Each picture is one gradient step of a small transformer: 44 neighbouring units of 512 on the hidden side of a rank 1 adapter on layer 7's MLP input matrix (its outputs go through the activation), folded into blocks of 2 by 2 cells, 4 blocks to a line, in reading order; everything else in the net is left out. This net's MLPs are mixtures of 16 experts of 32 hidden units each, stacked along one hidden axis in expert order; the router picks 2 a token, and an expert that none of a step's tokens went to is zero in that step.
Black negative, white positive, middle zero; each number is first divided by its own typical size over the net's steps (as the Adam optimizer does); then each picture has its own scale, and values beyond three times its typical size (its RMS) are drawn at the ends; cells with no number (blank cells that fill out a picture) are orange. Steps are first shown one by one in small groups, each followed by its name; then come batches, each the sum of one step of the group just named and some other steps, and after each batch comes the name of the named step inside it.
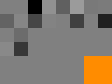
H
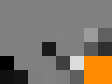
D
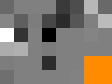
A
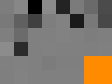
H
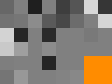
A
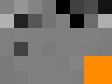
D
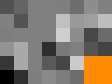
D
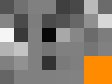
A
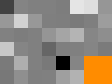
D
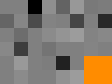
H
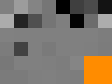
D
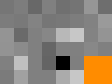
A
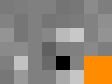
A
